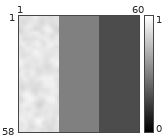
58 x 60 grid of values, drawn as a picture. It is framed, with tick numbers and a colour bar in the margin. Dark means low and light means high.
It is made of 1 by 3 panels. Panel 1,1: very high, blotchy, faint in contrast. Panel 1,2: middling, flat. Panel 1,3: low, flat.
